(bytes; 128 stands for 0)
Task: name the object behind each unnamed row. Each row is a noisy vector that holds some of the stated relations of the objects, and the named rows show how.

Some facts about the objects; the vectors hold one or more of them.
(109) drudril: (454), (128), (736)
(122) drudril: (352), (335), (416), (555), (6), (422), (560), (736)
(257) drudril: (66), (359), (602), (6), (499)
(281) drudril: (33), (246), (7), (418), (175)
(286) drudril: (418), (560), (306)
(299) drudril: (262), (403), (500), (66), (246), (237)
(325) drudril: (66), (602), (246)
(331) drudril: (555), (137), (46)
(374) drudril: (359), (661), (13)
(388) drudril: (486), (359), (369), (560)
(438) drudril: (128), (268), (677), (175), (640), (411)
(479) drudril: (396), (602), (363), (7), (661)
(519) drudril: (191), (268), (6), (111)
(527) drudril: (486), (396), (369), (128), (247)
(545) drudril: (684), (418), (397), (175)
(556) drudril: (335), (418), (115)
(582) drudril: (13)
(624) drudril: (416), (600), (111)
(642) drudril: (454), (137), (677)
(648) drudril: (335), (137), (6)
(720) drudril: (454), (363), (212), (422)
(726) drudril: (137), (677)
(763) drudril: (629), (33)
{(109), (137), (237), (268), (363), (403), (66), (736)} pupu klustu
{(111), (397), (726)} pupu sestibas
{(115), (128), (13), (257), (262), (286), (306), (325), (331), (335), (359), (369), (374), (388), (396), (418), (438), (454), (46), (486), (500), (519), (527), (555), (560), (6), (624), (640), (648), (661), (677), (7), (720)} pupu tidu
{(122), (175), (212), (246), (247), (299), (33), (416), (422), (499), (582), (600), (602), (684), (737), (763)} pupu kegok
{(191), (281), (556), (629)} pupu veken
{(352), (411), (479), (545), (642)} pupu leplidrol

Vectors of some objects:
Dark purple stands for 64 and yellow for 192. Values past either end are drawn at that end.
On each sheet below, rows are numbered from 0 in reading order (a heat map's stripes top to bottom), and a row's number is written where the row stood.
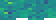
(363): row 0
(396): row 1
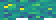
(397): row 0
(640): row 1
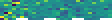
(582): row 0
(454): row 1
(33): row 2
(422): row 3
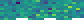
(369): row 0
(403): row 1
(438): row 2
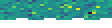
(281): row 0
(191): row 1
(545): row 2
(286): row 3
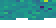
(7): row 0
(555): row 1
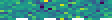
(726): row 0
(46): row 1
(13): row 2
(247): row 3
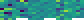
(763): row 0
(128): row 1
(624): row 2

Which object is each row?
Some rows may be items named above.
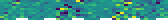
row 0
(374)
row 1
(128)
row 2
(629)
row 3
(268)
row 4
(582)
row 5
(247)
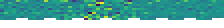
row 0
(416)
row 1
(352)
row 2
(299)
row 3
(582)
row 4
(374)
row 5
(736)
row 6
(736)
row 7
(6)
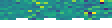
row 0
(560)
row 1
(720)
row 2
(416)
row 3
(306)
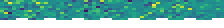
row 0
(212)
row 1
(720)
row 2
(499)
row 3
(600)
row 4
(479)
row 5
(556)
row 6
(545)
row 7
(175)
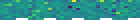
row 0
(677)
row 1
(519)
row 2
(555)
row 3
(137)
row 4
(111)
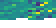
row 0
(418)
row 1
(115)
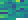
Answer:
(331)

